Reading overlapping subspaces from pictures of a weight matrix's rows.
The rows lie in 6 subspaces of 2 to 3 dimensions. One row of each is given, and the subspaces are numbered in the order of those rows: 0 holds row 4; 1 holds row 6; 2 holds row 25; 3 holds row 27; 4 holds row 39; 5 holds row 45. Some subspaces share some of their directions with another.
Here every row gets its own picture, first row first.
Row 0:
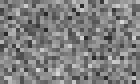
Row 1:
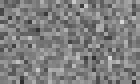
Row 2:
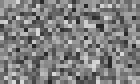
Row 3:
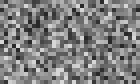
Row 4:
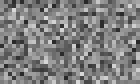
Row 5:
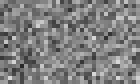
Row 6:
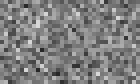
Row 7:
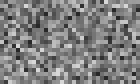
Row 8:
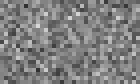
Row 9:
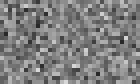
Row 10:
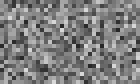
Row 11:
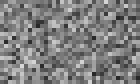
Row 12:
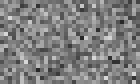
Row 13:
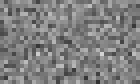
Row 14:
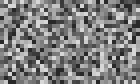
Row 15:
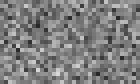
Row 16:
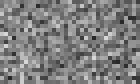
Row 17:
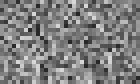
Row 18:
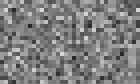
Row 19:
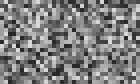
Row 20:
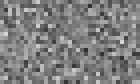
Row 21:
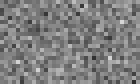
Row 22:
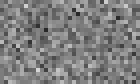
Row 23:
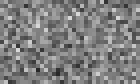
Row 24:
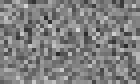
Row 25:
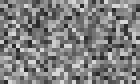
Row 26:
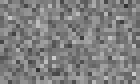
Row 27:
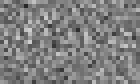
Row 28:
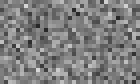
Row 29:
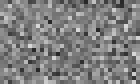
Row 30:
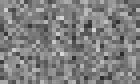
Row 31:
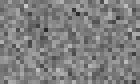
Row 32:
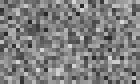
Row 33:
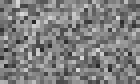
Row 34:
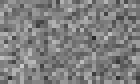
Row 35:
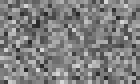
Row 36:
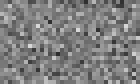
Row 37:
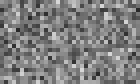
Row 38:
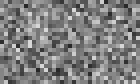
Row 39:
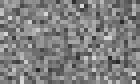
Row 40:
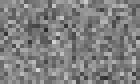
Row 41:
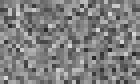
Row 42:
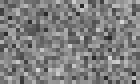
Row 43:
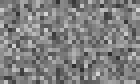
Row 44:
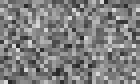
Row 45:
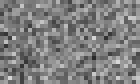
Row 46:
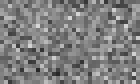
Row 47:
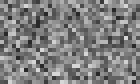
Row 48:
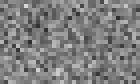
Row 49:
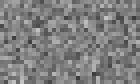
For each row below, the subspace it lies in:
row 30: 0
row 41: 1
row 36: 3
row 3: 3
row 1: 4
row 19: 1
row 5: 5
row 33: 1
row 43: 5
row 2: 4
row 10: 0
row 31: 2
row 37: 5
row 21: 4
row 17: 4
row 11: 5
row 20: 1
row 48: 3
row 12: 5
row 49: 4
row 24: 3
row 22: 2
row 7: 2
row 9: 1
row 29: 3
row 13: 1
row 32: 4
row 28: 2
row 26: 5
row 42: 4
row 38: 2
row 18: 0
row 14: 0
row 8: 0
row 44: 0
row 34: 5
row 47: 1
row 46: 3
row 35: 1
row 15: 2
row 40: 0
